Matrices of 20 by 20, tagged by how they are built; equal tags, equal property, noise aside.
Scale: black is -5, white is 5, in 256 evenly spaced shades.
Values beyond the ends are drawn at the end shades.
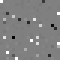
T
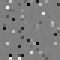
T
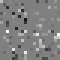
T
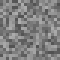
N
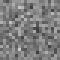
N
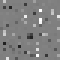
T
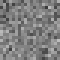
N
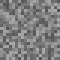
N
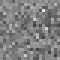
N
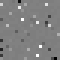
T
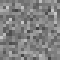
N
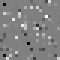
T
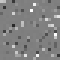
T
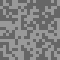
N
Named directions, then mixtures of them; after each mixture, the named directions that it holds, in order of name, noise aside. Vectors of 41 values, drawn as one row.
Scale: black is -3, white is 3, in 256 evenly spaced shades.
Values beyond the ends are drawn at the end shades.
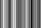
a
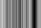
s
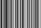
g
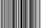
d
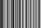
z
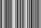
a, g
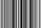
d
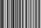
z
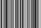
g, s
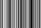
a, d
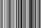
a, d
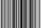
d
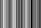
a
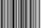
d, z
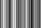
a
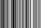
a, z
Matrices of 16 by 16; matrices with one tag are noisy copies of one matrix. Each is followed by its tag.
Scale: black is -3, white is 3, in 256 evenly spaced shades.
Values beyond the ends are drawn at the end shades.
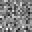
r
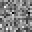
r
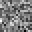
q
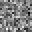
r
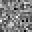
q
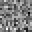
r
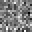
r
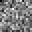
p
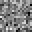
r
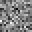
q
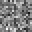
r
